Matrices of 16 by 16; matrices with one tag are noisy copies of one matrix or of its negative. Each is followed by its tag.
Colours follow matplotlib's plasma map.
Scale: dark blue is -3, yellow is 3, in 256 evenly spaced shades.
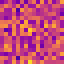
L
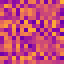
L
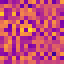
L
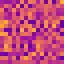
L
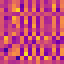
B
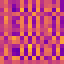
B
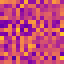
L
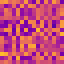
L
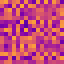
L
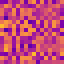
L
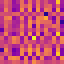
B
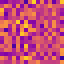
L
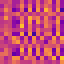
B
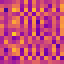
B
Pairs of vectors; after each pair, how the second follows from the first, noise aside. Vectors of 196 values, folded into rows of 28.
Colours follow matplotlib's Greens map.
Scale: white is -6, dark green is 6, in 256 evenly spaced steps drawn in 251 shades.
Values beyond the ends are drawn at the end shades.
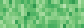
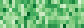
scaled up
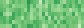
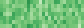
copied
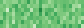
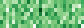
scaled up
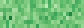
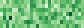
scaled up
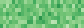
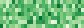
scaled up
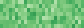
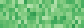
copied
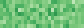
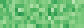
copied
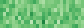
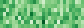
scaled up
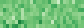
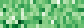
scaled up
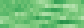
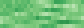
copied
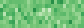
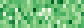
scaled up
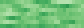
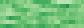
copied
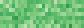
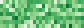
scaled up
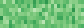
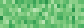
copied
